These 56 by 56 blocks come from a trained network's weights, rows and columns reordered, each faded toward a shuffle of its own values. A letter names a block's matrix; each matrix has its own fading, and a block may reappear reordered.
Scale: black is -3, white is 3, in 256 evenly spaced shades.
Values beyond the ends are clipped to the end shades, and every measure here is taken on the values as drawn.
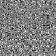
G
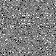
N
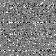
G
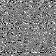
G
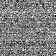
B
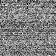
B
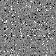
N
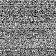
B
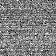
B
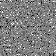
N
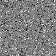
N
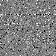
N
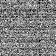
B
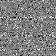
G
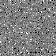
N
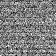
B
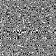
G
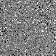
N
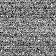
B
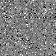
N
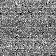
B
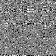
G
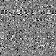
G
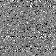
G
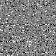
G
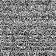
B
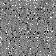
N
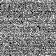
B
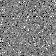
N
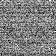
B
